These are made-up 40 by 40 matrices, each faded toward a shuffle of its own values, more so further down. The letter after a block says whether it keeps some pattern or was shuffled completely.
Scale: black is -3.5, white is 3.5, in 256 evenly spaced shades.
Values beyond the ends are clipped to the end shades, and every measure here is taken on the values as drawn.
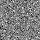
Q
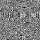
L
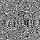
L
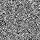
Q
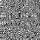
L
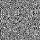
L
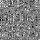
L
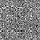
L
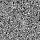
Q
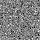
Q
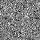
Q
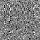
L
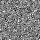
Q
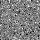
Q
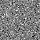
Q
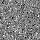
Q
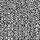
L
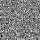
L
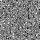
Q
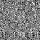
L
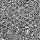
L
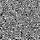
L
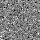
Q
